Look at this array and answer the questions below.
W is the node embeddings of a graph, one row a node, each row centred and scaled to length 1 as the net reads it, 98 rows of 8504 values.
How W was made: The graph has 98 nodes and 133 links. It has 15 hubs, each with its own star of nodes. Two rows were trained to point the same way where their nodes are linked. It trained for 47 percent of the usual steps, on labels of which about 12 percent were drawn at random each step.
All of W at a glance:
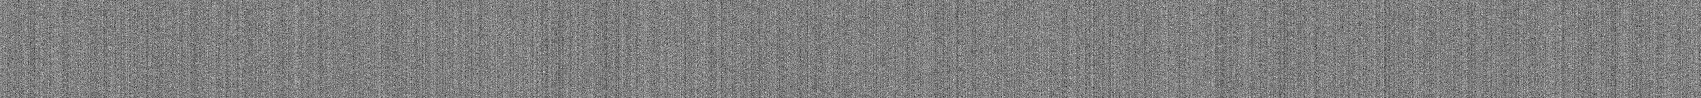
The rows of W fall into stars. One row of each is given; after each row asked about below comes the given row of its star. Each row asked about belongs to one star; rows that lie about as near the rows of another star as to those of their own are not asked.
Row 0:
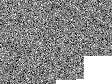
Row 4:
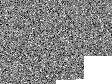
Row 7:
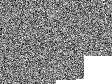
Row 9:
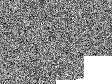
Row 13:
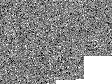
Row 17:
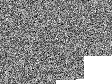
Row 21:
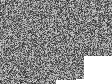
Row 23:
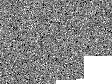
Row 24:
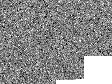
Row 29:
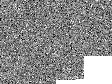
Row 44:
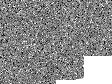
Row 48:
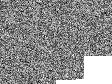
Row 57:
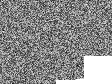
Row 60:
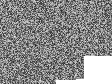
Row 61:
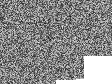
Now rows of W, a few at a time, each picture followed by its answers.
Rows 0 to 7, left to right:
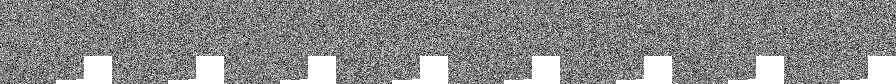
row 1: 17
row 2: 21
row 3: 0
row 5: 21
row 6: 24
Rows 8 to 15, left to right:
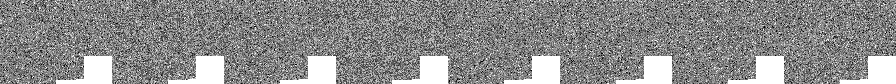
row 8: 29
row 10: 44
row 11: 13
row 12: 48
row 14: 13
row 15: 0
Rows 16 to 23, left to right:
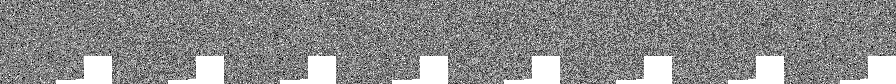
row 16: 48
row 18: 60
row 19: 57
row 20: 61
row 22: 48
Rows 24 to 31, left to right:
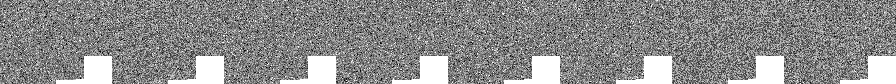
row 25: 44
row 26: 61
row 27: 7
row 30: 23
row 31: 0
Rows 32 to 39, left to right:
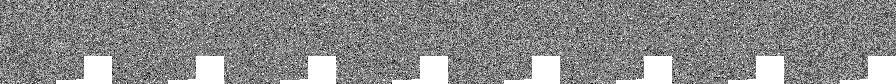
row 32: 24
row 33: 9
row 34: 24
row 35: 13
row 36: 4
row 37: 7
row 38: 9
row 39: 44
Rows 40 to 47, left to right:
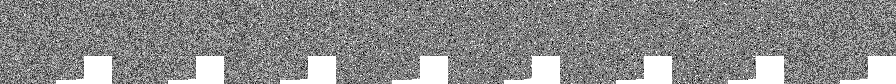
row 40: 7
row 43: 23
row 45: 48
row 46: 23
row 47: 4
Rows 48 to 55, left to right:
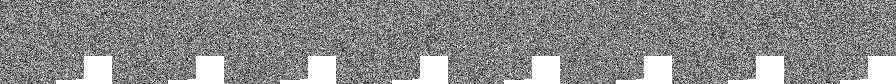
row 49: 9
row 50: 29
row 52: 0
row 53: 29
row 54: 48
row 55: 61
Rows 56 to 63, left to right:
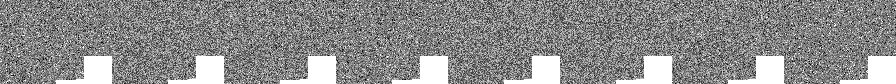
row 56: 0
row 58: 4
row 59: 0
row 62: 57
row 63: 21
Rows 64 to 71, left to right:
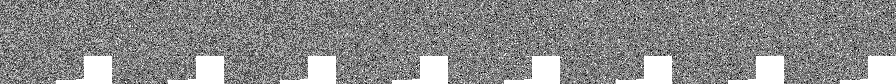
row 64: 9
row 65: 60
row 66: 29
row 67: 4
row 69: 44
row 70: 13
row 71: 29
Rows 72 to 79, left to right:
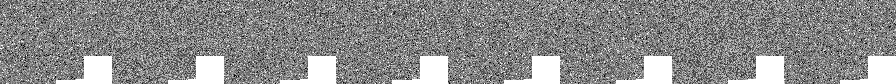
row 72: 23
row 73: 21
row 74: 7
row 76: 9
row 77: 4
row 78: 24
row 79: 29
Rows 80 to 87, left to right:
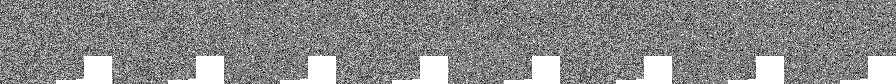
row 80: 7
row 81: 60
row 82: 60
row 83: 17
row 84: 44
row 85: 0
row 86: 7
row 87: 4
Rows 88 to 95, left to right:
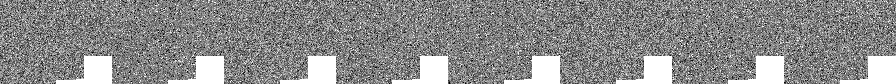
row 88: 24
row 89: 4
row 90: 57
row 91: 60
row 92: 21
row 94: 23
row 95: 23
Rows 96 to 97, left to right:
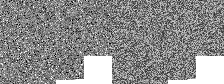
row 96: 60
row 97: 9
